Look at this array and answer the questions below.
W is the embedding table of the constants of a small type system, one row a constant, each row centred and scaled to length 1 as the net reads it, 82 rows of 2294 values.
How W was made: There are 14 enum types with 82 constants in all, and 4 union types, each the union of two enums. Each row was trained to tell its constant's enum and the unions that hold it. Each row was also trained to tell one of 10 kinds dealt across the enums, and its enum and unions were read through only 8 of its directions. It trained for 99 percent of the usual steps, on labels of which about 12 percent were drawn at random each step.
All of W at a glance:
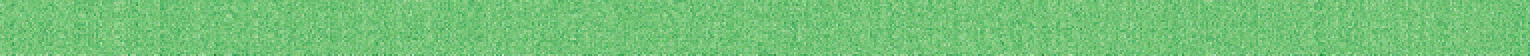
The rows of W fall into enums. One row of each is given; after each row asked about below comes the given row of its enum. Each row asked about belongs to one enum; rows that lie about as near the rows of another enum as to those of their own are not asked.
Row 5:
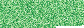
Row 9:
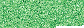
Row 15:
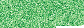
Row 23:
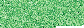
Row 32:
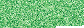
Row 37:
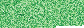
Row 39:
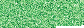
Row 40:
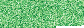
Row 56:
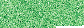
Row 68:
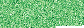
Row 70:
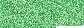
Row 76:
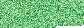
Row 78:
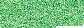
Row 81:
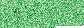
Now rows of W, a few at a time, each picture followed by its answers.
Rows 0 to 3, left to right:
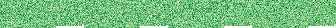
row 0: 5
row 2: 5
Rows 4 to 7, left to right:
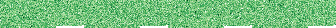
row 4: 78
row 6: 81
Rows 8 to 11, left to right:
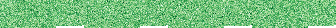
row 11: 56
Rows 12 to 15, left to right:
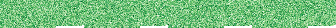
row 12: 32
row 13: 56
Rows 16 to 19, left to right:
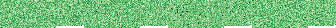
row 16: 32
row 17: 70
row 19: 39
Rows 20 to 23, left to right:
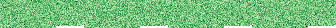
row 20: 70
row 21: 81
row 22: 39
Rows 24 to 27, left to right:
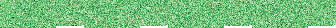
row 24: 40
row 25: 23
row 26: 39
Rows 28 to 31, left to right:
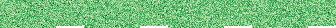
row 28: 76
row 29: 78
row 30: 23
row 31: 15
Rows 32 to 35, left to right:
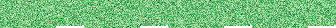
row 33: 40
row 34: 15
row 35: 37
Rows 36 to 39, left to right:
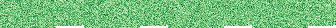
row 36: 76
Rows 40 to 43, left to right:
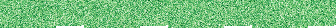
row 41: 23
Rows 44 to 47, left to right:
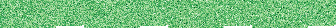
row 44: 5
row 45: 23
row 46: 68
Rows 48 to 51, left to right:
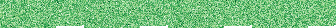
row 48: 78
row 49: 37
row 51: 32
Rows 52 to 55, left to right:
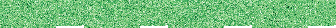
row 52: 5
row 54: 76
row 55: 40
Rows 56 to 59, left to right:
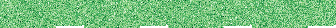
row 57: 37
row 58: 37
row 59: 70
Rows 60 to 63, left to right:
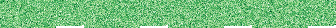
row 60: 78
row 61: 40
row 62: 40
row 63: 81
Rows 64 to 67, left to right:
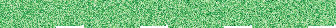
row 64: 5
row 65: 15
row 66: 81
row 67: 15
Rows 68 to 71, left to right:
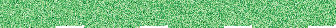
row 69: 32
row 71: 39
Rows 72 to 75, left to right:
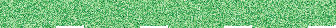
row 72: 15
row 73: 39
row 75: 32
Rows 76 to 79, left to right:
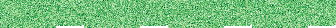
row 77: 81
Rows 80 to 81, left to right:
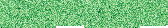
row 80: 15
